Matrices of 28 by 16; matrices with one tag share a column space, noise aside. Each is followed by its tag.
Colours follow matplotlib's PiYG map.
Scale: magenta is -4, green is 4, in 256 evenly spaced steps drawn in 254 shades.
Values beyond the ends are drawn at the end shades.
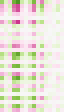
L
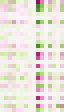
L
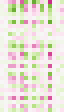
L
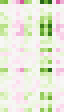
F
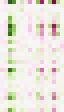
F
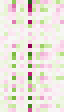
L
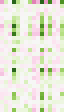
F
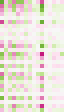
L
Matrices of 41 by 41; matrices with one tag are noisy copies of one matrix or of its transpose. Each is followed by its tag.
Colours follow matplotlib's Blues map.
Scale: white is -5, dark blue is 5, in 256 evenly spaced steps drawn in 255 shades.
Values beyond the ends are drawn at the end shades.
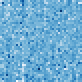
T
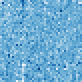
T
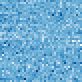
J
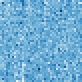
T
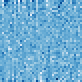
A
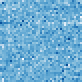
T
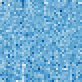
T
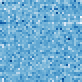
T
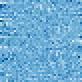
A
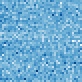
J
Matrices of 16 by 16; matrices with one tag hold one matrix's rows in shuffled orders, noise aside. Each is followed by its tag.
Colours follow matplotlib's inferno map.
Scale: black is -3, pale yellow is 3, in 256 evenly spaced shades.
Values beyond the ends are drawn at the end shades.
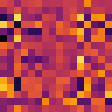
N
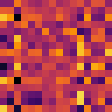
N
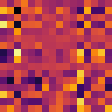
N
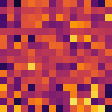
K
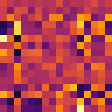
N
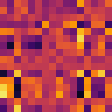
N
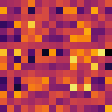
K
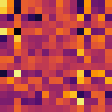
N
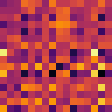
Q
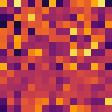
K
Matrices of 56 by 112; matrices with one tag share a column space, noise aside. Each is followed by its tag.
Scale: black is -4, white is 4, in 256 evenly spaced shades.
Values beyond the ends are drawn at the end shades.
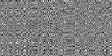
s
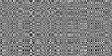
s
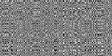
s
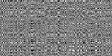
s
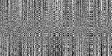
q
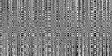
q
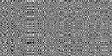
s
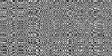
s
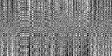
q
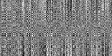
q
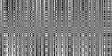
q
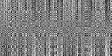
q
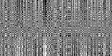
q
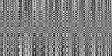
q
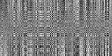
q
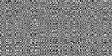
s
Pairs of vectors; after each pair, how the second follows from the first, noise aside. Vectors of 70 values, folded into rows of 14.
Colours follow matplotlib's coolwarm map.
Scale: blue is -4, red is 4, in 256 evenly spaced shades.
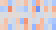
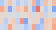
negated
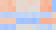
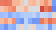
scaled up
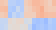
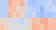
negated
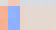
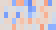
shuffled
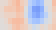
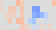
partly zeroed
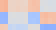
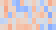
shuffled
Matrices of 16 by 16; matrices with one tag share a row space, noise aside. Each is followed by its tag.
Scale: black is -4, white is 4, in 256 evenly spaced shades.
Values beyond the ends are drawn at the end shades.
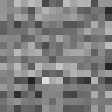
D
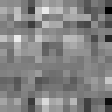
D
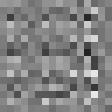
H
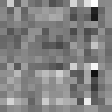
H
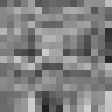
D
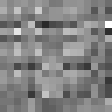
D
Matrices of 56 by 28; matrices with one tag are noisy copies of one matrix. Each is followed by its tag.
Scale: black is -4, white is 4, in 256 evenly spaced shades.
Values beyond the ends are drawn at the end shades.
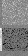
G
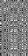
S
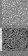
G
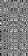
S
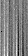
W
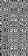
S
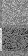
G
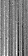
W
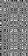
S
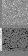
G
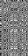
S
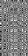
S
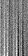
W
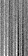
W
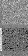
G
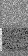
G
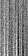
W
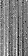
W
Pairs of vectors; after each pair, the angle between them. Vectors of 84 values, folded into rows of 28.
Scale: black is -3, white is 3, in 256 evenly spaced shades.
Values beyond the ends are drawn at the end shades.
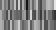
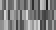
orthogonal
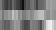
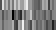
partly opposed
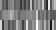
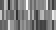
partly opposed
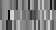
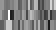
nearly opposite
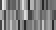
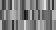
partly opposed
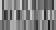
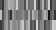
orthogonal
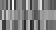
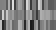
nearly parallel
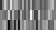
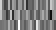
partly opposed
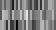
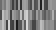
nearly parallel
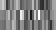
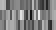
nearly parallel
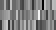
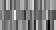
partly opposed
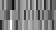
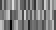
nearly opposite
